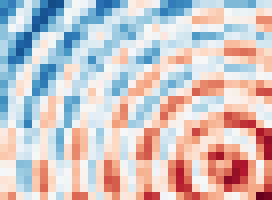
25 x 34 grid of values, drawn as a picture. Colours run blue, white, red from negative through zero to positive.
Mirror symmetry: none. Rings: centred on the bottom right. Slope: up to the bottom right. Average level on the scale: 50%.
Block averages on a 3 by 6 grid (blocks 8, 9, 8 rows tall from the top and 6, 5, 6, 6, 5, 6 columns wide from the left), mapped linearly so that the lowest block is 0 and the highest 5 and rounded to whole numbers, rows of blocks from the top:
001123
122334
333445
